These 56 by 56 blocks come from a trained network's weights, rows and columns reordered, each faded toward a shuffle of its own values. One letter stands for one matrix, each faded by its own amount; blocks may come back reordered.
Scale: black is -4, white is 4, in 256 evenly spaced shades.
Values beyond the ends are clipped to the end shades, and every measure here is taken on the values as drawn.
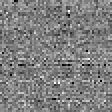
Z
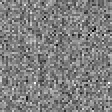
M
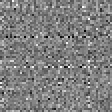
Z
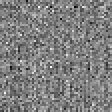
M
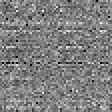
Z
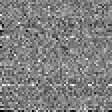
Z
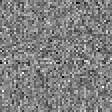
M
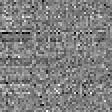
Z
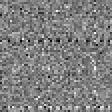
Z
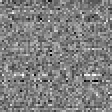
Z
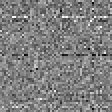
Z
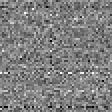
Z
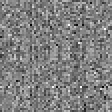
M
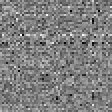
Z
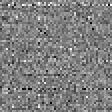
Z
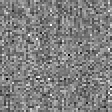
M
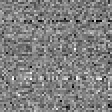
Z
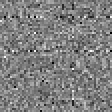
Z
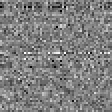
Z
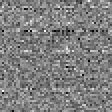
Z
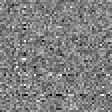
Z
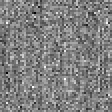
M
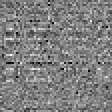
Z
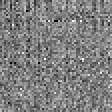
M
